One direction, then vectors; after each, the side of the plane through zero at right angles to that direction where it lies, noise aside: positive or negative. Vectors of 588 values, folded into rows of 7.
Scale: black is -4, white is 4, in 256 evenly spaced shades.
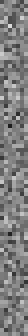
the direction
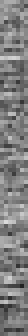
positive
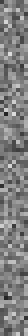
positive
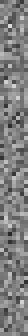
positive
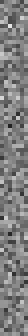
positive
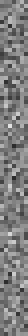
negative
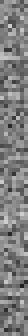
positive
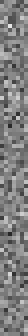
positive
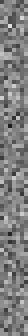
positive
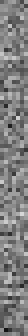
positive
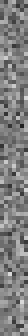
positive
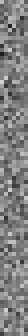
negative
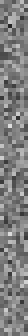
negative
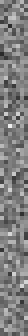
negative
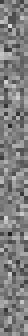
positive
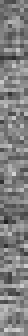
negative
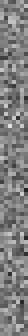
negative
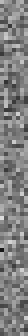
negative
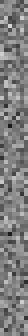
positive
